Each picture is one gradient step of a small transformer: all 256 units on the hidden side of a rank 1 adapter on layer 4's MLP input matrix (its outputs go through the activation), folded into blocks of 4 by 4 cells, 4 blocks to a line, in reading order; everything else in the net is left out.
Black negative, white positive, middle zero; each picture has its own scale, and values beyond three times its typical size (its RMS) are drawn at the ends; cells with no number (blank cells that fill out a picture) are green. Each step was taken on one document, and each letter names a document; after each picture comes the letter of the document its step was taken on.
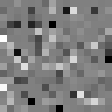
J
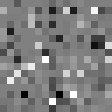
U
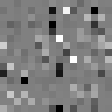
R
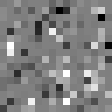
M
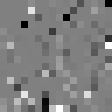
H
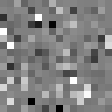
J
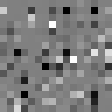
R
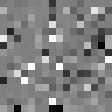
U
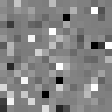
J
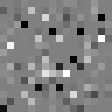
M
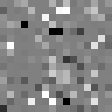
M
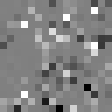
H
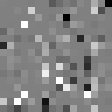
H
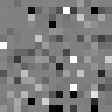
R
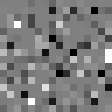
R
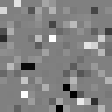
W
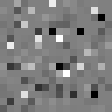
M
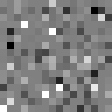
M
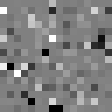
U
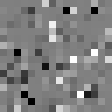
J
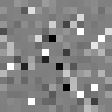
W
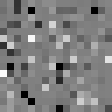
J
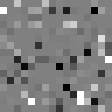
W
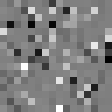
J
